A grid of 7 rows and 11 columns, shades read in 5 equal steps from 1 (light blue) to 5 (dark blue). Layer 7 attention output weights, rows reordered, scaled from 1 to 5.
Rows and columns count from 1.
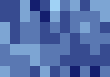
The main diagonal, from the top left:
4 4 3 3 3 3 3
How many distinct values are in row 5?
3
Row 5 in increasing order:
2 2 2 3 3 3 3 3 4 4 4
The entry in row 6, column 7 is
4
